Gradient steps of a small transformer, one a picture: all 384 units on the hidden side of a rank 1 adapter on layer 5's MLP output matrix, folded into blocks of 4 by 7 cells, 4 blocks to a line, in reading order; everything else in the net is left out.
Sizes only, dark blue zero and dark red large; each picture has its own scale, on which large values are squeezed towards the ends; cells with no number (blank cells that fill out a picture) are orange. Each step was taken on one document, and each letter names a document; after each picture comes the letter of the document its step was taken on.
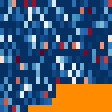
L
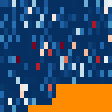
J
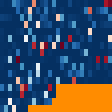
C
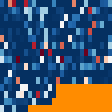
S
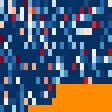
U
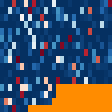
L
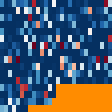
C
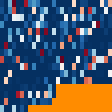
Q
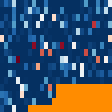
J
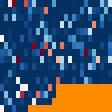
S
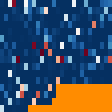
S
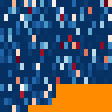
L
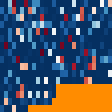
Q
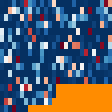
L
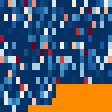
S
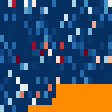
S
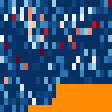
U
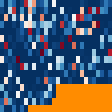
U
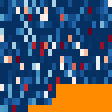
C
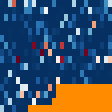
S
